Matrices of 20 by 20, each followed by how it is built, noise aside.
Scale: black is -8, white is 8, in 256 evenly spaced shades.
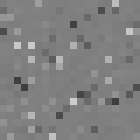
sparse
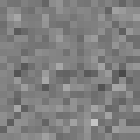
low rank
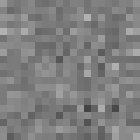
low rank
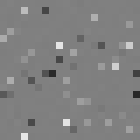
sparse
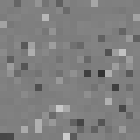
sparse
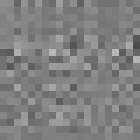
low rank
